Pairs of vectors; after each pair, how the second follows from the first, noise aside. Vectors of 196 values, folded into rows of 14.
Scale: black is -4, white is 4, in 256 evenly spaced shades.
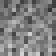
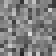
sign-scrambled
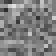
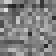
negated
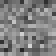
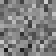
sign-scrambled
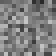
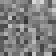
negated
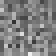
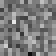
sign-scrambled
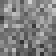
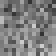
negated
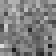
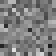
sign-scrambled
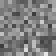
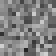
sign-scrambled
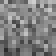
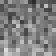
negated
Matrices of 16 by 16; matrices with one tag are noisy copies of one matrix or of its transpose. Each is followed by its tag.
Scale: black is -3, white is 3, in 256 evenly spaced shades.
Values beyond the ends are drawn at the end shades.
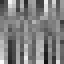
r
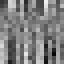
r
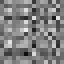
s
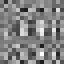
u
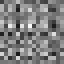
s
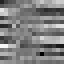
r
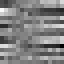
r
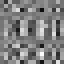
u
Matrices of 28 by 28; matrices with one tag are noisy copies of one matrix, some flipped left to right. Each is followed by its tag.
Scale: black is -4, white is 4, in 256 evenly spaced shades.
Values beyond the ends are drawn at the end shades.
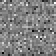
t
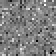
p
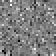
p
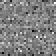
t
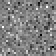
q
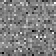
t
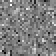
p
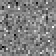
q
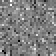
p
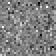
q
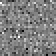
t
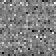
t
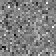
q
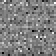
t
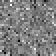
p
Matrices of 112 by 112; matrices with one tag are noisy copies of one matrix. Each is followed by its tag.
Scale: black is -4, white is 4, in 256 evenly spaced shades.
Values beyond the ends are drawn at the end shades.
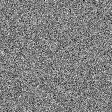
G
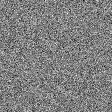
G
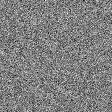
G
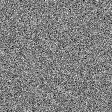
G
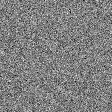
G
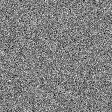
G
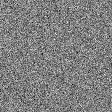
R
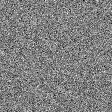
G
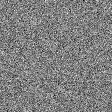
G
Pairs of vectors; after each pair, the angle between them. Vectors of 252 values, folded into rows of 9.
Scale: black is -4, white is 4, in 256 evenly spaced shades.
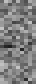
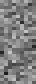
orthogonal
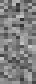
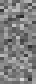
nearly opposite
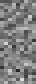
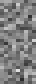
nearly opposite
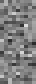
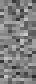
partly opposed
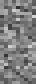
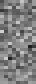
partly opposed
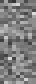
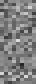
partly opposed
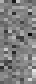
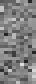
partly aligned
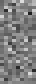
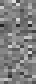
orthogonal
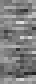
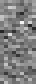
partly aligned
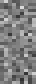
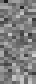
nearly opposite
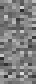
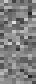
partly aligned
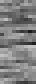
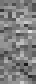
partly opposed
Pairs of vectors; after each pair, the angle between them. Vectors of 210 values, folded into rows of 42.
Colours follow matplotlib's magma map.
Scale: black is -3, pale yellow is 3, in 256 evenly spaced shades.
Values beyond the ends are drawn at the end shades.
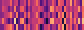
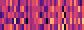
nearly parallel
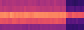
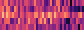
partly aligned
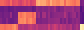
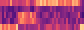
nearly parallel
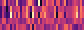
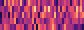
partly aligned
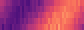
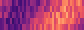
nearly parallel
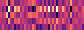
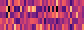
nearly opposite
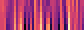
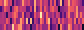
partly aligned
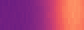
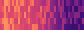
nearly opposite
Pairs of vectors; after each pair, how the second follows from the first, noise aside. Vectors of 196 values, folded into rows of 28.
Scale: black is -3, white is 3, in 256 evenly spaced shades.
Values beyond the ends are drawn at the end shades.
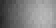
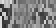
sign-scrambled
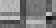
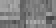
shrunk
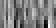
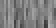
shrunk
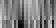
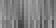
shrunk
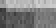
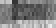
wrapped around
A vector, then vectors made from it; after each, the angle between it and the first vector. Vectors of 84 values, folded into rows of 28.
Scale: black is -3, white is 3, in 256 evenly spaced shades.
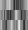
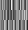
orthogonal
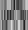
nearly parallel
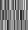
orthogonal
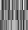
orthogonal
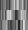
nearly opposite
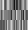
partly aligned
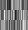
partly opposed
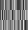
orthogonal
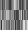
partly opposed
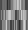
nearly opposite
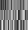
orthogonal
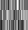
partly opposed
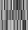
partly aligned
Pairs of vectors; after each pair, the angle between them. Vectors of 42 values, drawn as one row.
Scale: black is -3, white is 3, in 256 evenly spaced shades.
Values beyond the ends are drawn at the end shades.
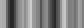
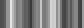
nearly opposite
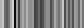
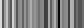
orthogonal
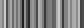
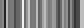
nearly opposite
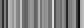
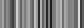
partly opposed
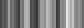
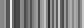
orthogonal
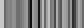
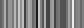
partly opposed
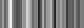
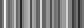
orthogonal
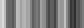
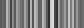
orthogonal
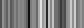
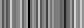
partly aligned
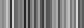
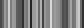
orthogonal
